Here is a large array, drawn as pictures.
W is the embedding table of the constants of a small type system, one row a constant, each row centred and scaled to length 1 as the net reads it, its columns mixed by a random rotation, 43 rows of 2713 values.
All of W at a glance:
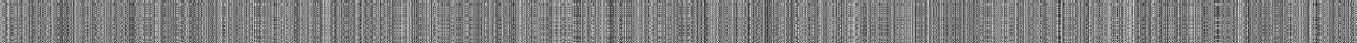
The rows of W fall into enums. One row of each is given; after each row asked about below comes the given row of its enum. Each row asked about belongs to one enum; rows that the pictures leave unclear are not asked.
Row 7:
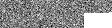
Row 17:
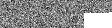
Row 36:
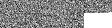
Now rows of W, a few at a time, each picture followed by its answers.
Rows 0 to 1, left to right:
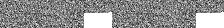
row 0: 36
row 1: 36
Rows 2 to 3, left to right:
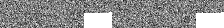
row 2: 36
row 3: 17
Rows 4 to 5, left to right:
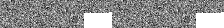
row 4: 17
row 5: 17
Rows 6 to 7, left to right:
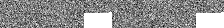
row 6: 36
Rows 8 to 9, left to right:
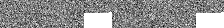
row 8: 36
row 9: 7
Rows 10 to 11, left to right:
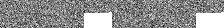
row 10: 36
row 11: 7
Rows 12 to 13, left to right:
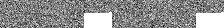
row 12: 36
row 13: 7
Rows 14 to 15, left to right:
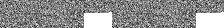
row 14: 36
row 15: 36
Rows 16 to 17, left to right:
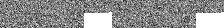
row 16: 36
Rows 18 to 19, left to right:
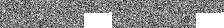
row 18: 7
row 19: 17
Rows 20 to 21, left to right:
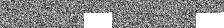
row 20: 17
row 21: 36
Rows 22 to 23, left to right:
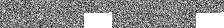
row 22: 7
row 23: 36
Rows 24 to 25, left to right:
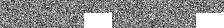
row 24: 17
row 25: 7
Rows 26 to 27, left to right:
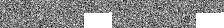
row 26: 7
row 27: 17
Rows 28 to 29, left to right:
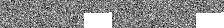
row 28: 17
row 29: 7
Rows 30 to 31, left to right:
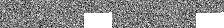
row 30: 7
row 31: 36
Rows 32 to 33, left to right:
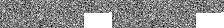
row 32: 7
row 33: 7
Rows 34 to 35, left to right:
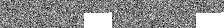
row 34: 17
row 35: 7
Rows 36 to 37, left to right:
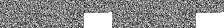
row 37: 36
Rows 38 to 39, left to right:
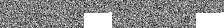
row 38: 36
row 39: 17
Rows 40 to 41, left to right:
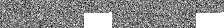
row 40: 7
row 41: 36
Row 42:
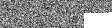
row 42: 17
